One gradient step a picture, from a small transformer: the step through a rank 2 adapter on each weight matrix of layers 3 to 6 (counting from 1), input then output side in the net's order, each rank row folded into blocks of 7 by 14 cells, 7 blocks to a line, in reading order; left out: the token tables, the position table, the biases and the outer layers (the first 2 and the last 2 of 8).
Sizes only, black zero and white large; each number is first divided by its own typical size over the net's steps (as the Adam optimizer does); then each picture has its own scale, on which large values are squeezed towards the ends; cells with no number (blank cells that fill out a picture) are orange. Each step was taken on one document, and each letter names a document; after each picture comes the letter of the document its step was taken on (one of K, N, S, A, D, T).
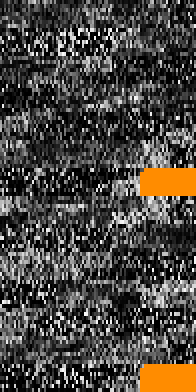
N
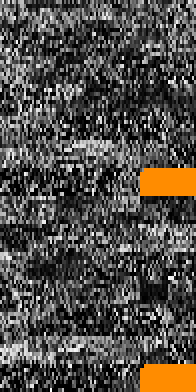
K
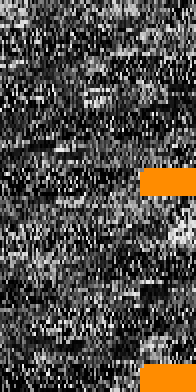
N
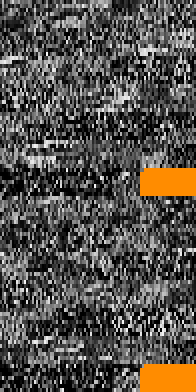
K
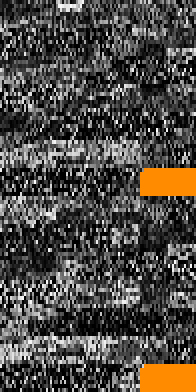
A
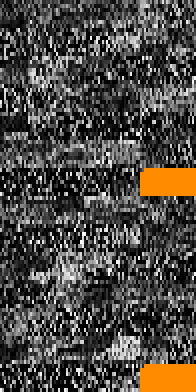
A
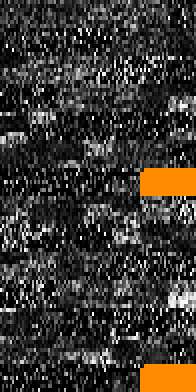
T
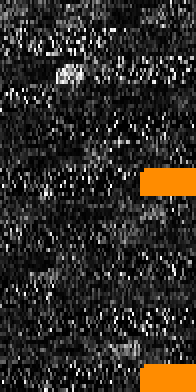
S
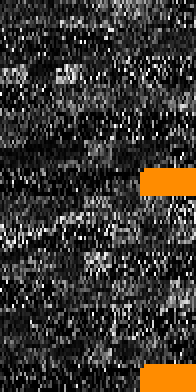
T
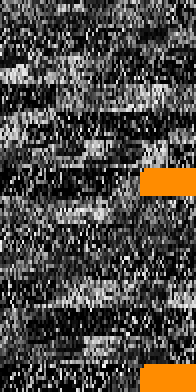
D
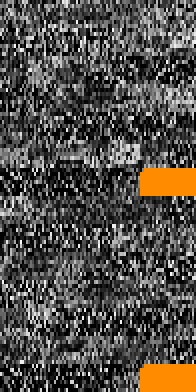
A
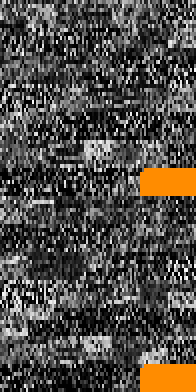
K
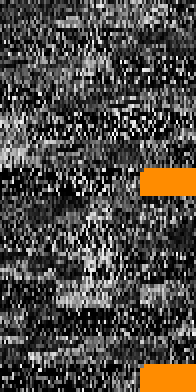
D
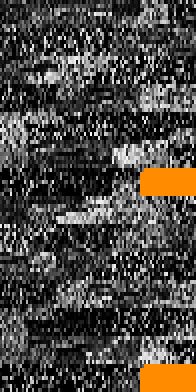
D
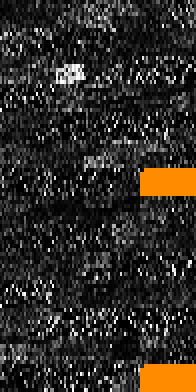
S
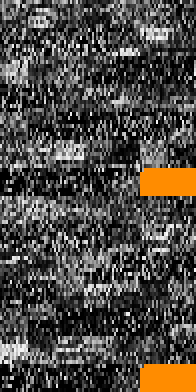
D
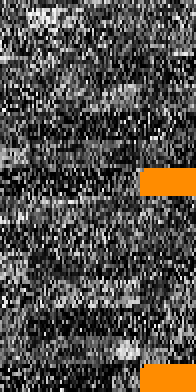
K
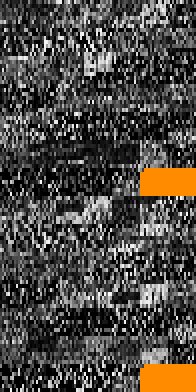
D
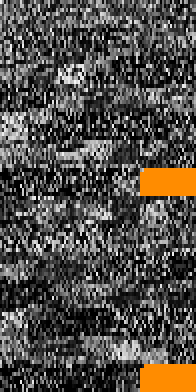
D
